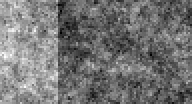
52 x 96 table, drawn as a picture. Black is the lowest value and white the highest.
Stripes: none. Seam: vertical, 30% of the way across, the left part higher. Grain: blotchy.
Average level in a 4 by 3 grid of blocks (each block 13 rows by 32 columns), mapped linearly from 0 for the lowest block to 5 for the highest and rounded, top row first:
4 1 1 / 4 0 2 / 5 1 1 / 4 1 0
